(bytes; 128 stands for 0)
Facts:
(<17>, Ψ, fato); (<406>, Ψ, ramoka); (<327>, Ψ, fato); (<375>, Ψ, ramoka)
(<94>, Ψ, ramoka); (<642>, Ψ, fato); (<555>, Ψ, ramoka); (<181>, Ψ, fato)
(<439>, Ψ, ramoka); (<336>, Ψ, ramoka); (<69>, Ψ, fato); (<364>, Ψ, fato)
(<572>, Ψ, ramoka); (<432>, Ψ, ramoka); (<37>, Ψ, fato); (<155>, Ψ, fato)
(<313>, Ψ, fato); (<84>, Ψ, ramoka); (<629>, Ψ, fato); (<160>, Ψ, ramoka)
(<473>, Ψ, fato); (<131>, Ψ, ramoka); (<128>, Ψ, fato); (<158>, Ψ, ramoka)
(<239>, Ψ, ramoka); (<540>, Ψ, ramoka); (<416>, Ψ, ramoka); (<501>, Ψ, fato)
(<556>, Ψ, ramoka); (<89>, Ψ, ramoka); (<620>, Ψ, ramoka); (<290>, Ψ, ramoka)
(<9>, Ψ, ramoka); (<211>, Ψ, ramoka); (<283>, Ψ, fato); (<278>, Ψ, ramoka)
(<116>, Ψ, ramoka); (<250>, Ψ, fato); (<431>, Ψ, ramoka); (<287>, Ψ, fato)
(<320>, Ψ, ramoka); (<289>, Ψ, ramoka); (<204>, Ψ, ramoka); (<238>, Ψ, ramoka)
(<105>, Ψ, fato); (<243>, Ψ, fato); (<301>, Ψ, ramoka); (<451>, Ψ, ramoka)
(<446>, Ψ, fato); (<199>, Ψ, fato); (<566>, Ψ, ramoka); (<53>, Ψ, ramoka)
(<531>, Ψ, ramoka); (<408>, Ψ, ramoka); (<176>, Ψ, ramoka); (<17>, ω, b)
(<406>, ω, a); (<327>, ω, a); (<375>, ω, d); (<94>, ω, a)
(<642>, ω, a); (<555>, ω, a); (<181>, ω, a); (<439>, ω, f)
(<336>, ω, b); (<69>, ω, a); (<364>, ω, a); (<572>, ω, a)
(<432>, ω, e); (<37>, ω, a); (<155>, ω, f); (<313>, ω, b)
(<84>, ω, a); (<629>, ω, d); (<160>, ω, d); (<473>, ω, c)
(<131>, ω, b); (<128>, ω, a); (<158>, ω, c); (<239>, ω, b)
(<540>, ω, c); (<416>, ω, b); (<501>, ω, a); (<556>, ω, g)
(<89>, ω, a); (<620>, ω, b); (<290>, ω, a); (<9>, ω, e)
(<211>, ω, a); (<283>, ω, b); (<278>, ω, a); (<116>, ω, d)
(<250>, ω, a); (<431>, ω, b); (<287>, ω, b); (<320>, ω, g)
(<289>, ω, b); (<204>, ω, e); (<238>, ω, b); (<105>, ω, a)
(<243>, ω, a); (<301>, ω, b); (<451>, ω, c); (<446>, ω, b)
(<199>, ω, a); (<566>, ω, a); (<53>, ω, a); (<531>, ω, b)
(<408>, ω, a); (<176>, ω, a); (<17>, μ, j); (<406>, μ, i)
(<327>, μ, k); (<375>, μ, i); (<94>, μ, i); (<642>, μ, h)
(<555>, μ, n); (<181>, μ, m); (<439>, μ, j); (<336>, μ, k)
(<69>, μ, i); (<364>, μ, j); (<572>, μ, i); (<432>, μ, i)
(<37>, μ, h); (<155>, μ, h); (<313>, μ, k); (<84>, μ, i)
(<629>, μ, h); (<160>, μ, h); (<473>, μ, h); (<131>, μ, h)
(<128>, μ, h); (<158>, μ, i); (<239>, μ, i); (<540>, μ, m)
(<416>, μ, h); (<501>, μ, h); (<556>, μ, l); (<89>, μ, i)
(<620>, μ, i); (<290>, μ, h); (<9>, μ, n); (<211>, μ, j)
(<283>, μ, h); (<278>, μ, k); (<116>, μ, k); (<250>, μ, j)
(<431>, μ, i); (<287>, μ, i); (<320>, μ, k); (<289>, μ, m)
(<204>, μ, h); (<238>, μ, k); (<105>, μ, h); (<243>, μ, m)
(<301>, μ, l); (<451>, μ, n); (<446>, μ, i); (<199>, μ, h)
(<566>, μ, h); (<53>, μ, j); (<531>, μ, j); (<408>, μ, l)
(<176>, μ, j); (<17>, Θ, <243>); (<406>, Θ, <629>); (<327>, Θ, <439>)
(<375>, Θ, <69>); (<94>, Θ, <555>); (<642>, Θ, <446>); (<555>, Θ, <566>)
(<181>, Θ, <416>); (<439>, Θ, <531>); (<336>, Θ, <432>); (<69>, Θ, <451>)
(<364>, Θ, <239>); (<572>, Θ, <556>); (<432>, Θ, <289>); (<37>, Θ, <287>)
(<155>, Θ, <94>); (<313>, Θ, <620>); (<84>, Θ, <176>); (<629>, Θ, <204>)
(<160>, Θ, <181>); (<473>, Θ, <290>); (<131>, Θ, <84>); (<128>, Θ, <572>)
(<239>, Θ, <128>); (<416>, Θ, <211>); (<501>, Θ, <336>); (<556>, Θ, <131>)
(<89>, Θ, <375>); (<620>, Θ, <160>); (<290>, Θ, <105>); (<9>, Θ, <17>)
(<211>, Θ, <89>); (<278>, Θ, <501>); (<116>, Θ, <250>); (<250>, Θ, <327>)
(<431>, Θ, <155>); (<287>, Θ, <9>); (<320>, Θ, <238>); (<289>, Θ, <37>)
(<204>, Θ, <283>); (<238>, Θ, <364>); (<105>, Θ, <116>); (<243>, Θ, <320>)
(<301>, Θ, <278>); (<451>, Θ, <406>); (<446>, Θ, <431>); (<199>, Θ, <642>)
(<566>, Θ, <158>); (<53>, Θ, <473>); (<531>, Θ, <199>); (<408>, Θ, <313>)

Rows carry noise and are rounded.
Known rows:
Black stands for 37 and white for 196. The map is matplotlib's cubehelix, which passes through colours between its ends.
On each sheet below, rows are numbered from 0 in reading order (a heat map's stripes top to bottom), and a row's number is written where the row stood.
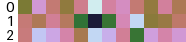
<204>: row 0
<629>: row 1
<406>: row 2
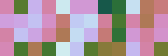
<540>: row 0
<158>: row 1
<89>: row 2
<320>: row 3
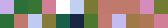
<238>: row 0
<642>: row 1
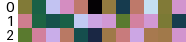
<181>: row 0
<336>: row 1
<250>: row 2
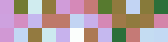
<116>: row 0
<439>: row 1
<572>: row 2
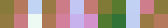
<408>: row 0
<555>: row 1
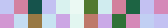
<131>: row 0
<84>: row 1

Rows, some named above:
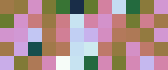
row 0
<155>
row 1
<204>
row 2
<439>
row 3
<432>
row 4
<556>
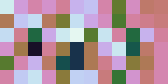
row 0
<375>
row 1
<53>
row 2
<131>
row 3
<17>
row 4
<250>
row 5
<94>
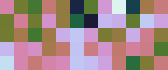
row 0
<283>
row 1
<128>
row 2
<9>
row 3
<160>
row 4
<531>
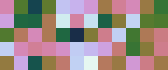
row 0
<301>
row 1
<289>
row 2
<473>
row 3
<531>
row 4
<432>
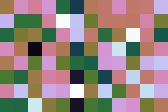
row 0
<69>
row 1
<238>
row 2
<278>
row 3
<17>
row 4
<364>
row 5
<243>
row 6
<176>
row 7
<327>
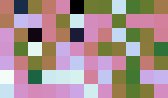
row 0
<313>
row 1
<211>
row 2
<287>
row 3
<116>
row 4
<416>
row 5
<239>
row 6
<431>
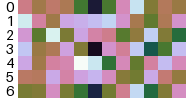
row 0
<629>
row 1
<620>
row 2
<116>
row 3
<446>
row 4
<556>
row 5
<451>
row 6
<155>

